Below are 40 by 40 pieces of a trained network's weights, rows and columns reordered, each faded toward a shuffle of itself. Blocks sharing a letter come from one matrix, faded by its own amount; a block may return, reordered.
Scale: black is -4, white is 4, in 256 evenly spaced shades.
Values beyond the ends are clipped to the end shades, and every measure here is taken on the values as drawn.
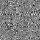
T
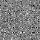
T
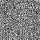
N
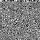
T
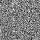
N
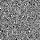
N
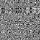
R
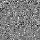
T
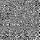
R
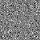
R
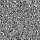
T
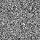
N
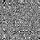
R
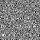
R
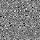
T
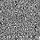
N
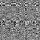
R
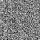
N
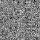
N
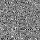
T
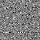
T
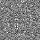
N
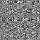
R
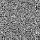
N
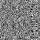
N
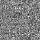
N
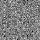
N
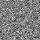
N
